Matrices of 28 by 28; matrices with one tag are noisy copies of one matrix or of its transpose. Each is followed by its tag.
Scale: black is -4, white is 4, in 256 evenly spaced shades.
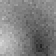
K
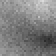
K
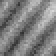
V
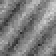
V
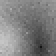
K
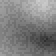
K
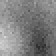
K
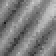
V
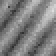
V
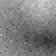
K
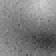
K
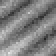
V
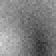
K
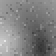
K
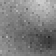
K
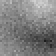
K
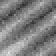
V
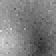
K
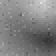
K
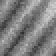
V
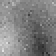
K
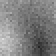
K
